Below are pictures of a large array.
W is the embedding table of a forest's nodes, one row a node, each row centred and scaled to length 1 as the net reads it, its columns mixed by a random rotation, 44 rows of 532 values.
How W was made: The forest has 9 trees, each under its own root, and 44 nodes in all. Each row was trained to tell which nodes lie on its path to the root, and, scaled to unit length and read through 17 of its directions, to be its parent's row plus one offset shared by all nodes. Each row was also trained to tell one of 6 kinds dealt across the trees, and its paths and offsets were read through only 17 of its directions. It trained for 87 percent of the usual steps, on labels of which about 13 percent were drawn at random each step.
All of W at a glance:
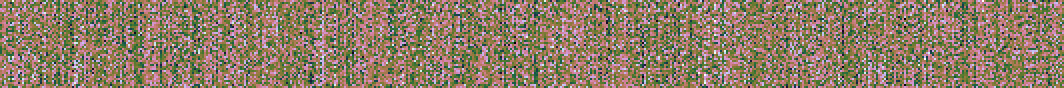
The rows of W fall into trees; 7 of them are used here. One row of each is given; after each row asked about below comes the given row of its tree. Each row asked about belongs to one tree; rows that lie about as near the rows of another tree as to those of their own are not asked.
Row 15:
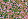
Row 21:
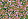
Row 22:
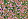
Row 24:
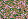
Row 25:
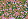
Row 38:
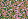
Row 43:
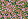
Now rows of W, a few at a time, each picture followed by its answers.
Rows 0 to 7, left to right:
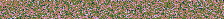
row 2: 15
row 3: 22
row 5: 43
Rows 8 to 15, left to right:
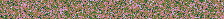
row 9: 24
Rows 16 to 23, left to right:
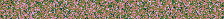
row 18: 21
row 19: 43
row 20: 15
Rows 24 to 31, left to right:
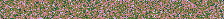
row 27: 38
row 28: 25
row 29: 15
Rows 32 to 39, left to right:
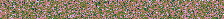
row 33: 21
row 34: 43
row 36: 15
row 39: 25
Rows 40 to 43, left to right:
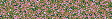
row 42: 24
